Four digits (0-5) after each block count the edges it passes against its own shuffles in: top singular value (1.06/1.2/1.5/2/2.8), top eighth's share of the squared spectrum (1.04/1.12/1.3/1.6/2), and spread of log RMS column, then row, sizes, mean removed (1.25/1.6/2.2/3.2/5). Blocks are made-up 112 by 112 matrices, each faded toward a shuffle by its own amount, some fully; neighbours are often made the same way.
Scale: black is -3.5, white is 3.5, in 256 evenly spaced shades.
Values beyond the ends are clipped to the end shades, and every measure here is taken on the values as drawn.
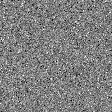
0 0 0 0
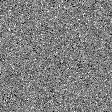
0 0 0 0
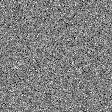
0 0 0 0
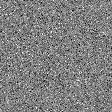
0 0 0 0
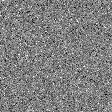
0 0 0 0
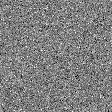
0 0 0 0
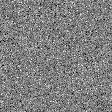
0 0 0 0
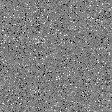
3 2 1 0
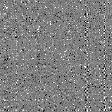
4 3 3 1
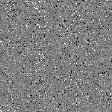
3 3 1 0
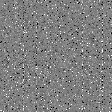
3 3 1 1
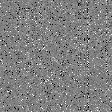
3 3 2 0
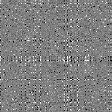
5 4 3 3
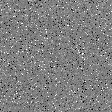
2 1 0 0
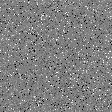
0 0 0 0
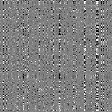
5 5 4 3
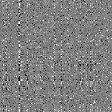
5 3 3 2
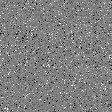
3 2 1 0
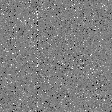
3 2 1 0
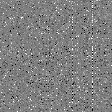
4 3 2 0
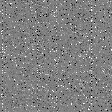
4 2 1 0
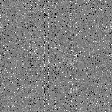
4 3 2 0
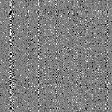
5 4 3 2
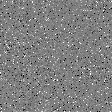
2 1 0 0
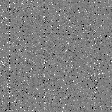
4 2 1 0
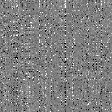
4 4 3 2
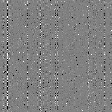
5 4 3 1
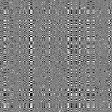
5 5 4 4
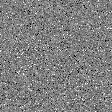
0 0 0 1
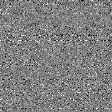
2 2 0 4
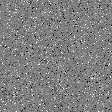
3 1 0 0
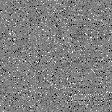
4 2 1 2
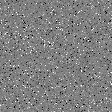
2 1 0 0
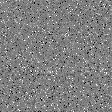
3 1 0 0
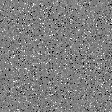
4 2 1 1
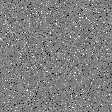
2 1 0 0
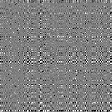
5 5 4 4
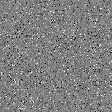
3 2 0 1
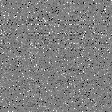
4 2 1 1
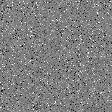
2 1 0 0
